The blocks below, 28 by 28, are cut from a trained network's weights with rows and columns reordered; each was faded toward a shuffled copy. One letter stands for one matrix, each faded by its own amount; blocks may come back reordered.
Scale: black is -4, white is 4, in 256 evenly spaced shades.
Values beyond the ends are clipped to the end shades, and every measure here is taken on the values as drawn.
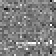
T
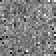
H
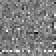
T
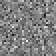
H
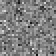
H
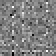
T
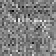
T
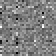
T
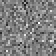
H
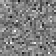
H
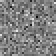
H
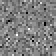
H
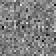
H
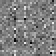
T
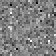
H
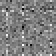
T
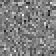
H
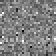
T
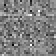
T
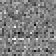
T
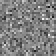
H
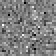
H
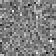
H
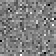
H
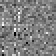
T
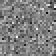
H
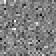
H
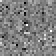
H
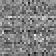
T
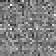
T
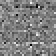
T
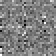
T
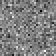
H
